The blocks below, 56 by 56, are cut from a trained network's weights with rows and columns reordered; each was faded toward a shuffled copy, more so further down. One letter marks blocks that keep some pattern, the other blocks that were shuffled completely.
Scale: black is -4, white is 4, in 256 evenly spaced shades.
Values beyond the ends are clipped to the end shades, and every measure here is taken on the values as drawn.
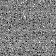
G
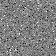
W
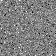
W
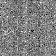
G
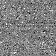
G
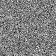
W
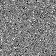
W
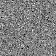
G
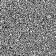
G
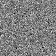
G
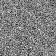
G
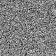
G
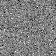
W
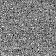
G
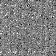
G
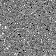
W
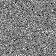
W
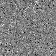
W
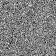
W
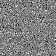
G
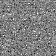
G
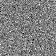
G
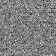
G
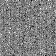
G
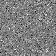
W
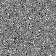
W
